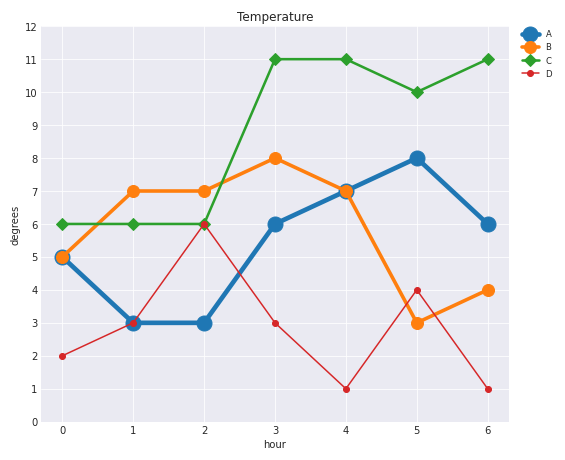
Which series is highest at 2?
B
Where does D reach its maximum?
2
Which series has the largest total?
C
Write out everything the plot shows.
Title: Temperature
x-axis: hour, ticks 0 1 2 3 4 5 6
y-axis: degrees, ticks 0 1 2 3 4 5 6 7 8 9 10 11 12
Legend: A, B, C, D
Values:
A: 5 3 3 6 7 8 6
B: 5 7 7 8 7 3 4
C: 6 6 6 11 11 10 11
D: 2 3 6 3 1 4 1
